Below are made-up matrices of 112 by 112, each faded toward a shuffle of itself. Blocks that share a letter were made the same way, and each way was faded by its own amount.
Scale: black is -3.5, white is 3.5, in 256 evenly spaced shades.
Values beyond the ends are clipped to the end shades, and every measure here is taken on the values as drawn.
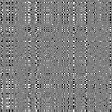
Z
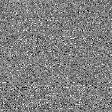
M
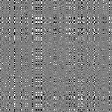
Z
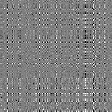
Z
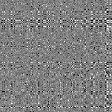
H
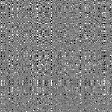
H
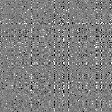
H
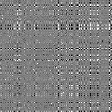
Z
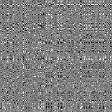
H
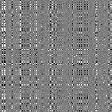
Z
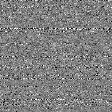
M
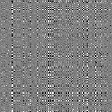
Z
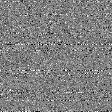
M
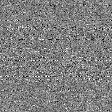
M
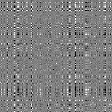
Z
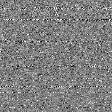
M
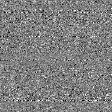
M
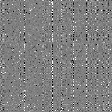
H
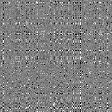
H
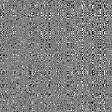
H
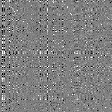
H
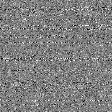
M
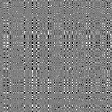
Z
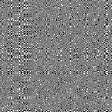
H
